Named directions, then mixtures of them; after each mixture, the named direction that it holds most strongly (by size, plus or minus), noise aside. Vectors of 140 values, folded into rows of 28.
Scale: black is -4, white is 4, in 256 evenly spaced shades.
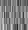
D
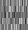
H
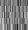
D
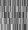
D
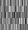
H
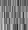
D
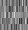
H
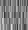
D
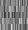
H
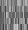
D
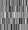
H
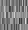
H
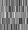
H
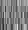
D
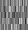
H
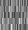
H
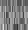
D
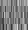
D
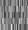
H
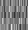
H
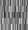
H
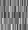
H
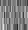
D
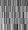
D
